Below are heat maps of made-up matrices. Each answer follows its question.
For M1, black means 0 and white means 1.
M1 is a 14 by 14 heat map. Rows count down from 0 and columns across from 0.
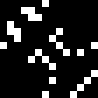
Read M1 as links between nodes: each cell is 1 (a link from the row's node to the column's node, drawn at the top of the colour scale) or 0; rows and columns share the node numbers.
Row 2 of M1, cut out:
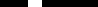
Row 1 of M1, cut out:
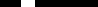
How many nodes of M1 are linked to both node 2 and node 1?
1
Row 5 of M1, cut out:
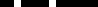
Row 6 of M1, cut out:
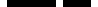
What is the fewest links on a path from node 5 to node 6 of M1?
4
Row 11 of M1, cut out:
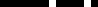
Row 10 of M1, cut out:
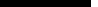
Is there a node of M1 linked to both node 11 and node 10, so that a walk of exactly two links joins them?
no
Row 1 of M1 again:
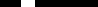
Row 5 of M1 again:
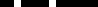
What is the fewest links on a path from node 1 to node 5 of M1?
3
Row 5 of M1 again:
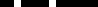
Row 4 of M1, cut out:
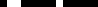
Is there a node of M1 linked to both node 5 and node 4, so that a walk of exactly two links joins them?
yes
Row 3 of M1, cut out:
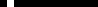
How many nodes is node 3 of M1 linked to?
1
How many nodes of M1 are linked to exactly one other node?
5
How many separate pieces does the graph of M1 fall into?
1
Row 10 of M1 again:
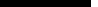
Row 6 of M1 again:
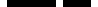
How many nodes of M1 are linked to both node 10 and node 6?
1
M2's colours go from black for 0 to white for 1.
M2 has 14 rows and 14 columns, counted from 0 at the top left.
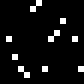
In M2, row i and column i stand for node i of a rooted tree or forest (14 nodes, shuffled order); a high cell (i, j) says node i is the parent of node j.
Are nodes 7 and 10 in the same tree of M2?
yes
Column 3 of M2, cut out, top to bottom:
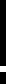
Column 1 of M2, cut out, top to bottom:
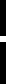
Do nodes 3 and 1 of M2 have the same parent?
no
